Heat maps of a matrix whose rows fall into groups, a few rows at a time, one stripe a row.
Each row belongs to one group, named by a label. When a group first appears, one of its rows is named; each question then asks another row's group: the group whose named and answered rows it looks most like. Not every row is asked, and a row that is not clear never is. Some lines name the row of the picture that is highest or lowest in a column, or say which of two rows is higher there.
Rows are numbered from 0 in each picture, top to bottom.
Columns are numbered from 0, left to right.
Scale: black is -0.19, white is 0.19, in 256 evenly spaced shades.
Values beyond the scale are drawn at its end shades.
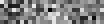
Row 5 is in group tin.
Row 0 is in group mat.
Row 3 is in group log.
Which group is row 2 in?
mat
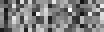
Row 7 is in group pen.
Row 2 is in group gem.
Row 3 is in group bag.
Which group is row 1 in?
mat
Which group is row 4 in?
mat
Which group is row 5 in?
mat
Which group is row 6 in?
tin
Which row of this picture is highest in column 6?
4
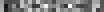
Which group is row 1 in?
gem
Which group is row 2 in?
pen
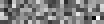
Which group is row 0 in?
pen
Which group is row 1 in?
mat
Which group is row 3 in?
pen
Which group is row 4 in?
log
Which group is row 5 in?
pen
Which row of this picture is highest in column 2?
2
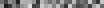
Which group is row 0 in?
bag
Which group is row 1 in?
gem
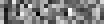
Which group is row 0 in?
mat
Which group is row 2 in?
gem
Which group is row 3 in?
gem
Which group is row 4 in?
pen
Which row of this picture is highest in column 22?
0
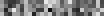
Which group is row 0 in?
log
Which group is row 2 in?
mat
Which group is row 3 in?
gem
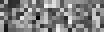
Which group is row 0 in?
log
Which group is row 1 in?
log
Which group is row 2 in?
pen
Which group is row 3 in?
mat
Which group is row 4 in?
gem
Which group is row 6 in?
pen
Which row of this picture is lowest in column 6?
2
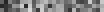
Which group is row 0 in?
bag
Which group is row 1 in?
pen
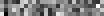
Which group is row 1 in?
tin
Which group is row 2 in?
mat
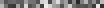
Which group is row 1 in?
log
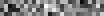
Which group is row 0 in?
tin
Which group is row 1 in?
log
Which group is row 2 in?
log
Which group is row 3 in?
mat
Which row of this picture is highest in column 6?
1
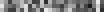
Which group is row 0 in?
gem
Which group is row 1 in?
gem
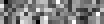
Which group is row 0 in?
pen
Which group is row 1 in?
mat
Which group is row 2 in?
bag
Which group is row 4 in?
gem
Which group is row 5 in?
gem
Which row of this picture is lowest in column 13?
1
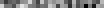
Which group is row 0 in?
bag
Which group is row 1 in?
bag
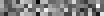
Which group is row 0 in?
gem
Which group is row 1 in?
tin
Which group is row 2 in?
log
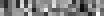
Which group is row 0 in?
tin
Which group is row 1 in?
tin
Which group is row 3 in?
tin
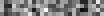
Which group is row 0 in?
tin
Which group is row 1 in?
pen
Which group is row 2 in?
gem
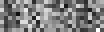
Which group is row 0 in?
bag
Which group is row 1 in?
pen
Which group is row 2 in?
gem
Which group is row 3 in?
log
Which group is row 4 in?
bag
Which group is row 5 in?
gem
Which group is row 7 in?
tin
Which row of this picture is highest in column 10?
6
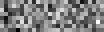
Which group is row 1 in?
mat
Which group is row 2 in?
mat
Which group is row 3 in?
log
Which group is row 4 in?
pen
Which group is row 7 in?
log
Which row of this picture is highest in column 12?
3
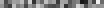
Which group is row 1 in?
pen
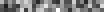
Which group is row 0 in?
bag
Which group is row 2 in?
pen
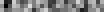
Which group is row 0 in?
pen
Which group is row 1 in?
pen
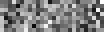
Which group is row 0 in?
mat
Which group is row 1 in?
log
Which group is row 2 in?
log
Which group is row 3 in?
bag
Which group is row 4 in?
pen
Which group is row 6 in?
gem
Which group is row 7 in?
bag
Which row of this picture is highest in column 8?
1
